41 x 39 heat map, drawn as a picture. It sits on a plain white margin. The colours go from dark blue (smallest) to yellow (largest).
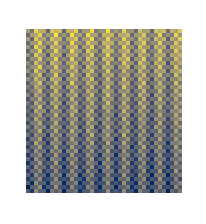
Slope: up to the top. Stripes: upright, repeating 9 times. Histogram: bell-shaped. Odd rows or columns: none.
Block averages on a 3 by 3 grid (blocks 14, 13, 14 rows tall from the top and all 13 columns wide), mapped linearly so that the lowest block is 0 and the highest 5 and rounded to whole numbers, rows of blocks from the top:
555
332
000
